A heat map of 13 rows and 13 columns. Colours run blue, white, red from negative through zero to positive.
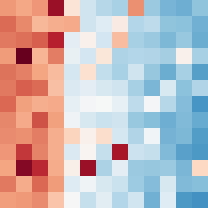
No regular stripes run through it. There is an overall slope up to the left. A vertical seam about 30% of the way across splits the table, and the left part is higher.
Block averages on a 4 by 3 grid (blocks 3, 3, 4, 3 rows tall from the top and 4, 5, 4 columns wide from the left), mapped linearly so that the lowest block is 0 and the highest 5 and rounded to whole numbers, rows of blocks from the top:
520
510
520
520
